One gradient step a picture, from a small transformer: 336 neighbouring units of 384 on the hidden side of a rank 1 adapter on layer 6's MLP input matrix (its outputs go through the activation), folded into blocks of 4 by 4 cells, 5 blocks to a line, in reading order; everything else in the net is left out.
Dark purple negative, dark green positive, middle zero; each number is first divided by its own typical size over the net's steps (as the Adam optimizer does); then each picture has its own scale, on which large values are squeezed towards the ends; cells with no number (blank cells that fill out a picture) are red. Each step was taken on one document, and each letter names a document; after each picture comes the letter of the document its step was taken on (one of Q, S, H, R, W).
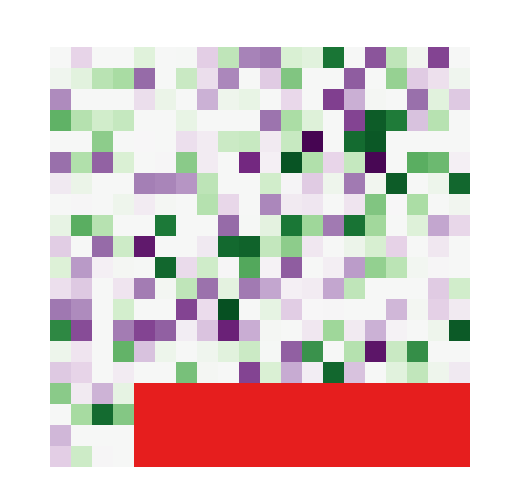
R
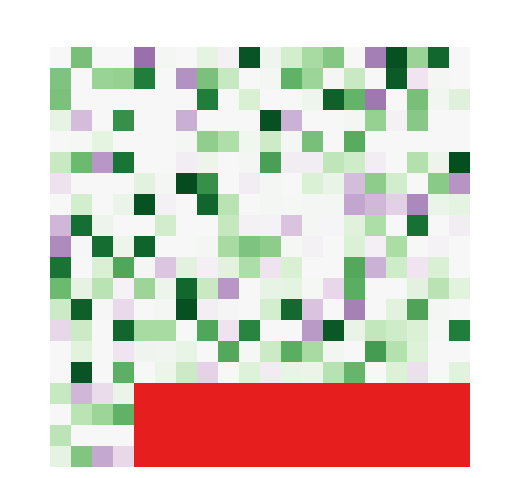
R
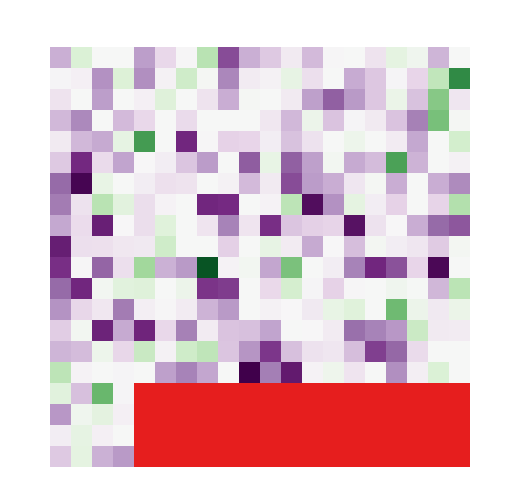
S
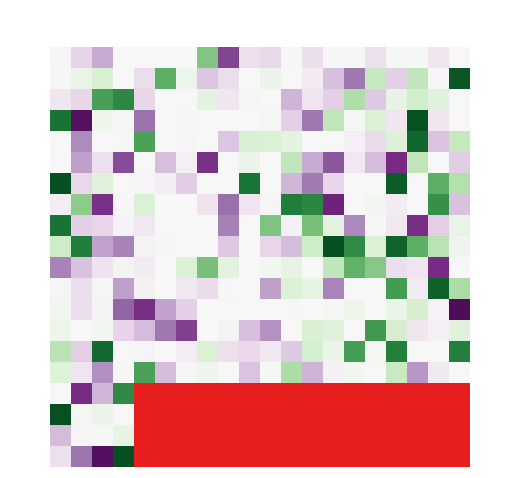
S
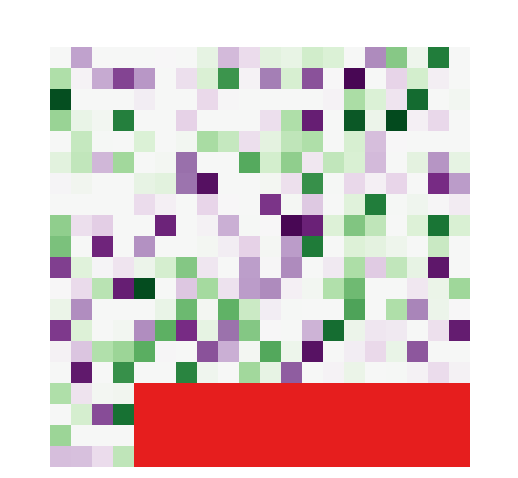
R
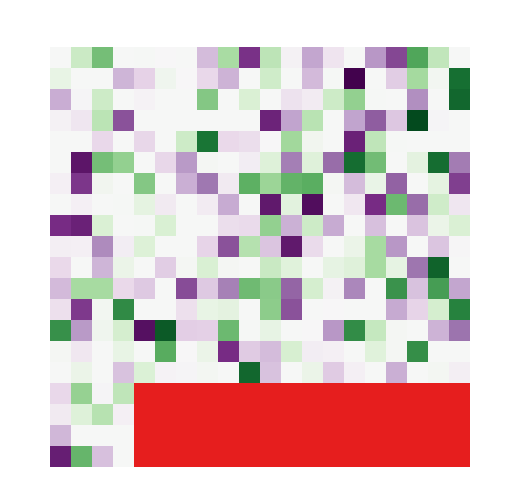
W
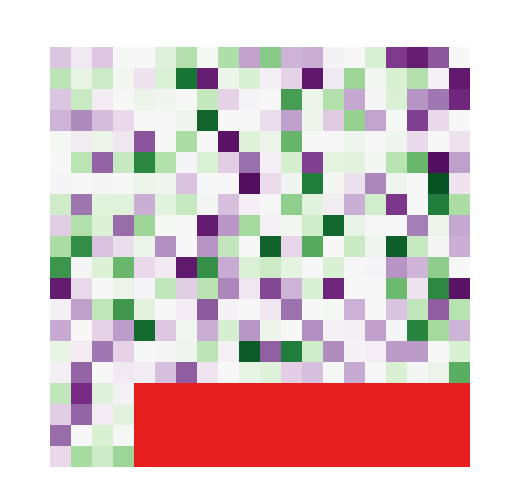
S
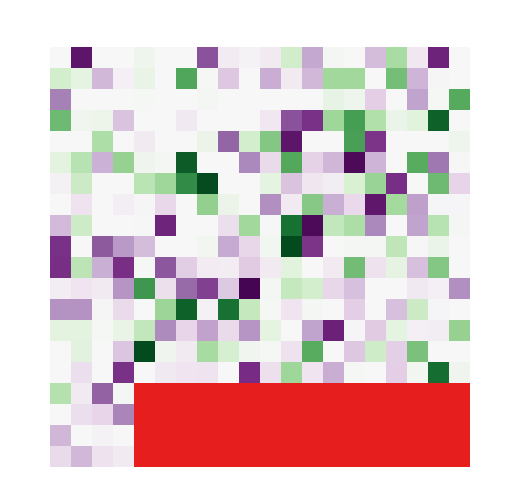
R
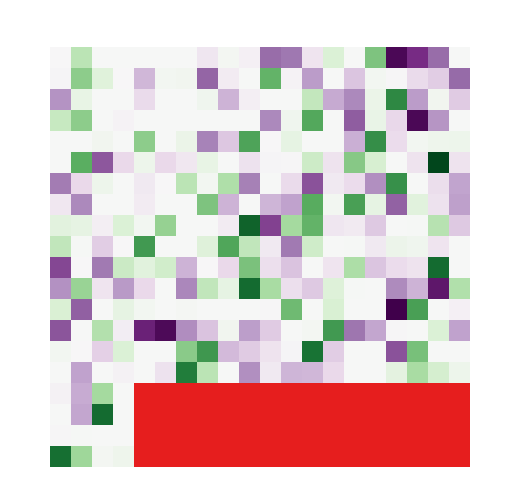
W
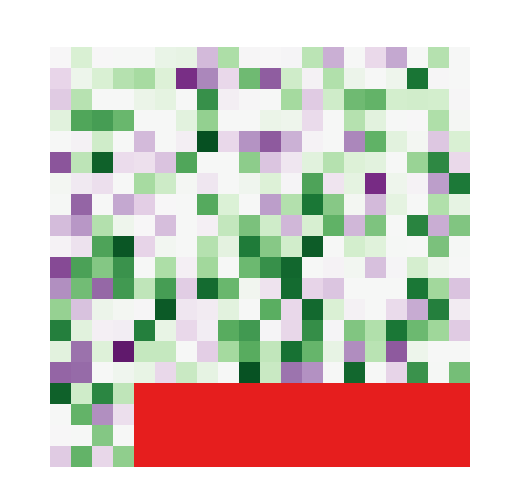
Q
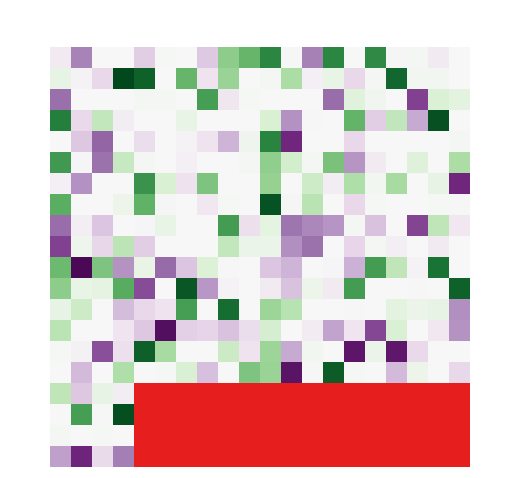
R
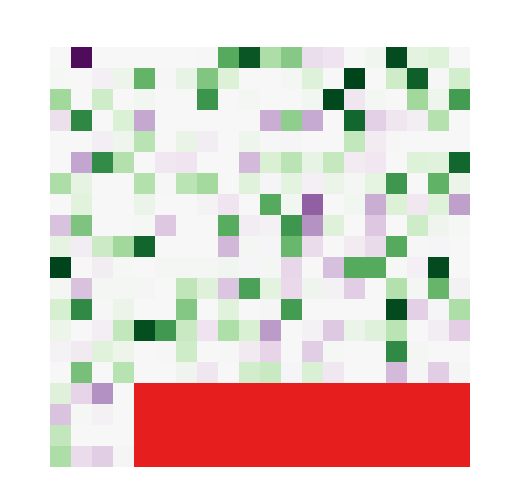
W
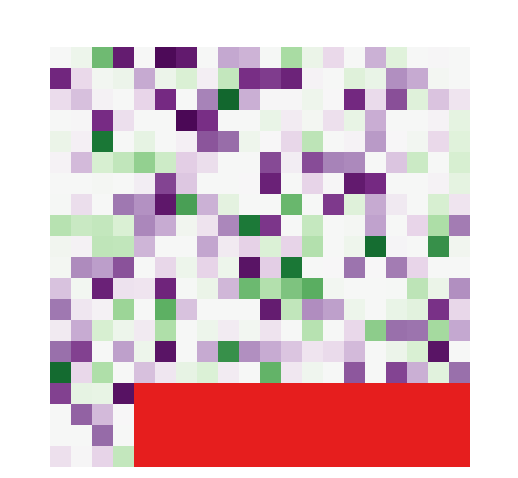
Q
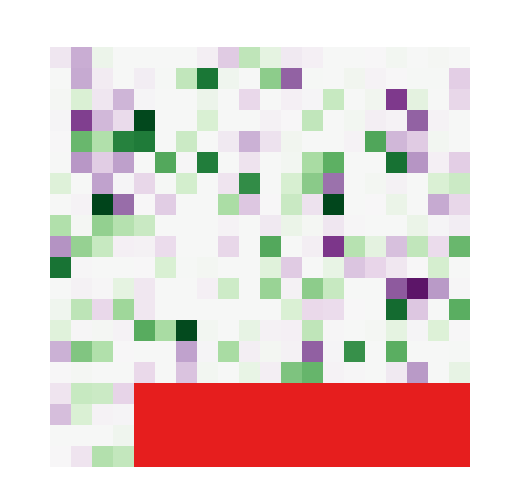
S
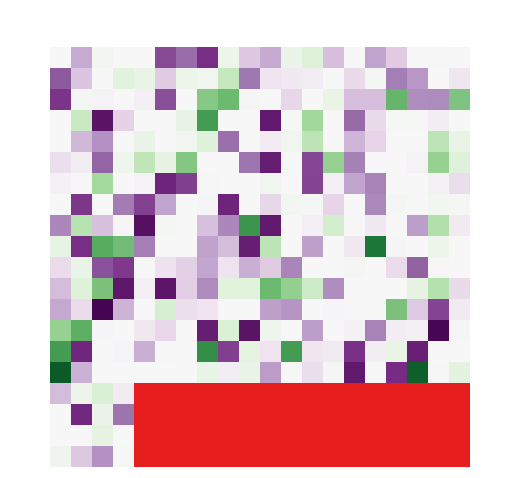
Q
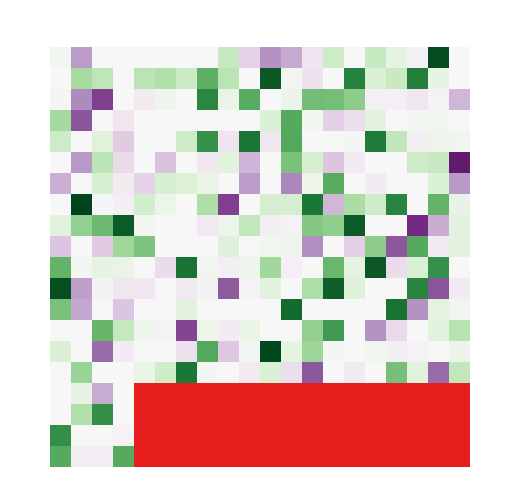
W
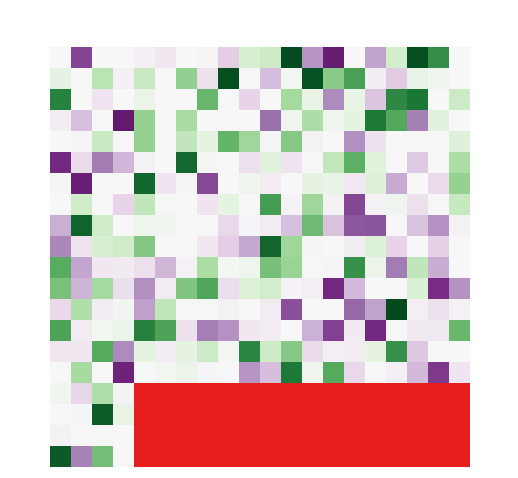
R
